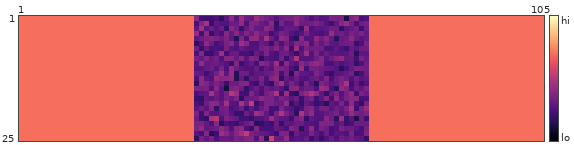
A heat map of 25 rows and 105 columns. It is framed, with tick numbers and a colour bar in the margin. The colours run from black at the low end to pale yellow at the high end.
The table splits into one row of 3 panels. Panel 1,1: high, flat. Panel 1,2: low, fine-grained. Panel 1,3: high, flat.
